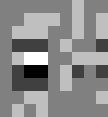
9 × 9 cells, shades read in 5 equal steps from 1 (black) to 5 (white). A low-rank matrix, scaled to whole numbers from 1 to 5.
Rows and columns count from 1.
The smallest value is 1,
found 2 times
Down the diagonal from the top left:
3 3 4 2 3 4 3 3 3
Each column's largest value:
3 4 5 5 4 4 4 4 4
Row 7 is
3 2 2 2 3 4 3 3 3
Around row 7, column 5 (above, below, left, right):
3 3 2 4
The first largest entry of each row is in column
7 3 2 6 3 6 6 3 2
